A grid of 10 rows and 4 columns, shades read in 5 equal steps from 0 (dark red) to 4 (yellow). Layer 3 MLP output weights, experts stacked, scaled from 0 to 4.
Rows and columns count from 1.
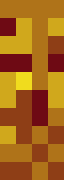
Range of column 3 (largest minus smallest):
2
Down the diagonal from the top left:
2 3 2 0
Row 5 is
3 4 2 3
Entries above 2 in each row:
0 2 2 0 3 2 0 1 0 0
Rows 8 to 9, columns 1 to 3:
3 1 2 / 2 2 1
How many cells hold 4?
1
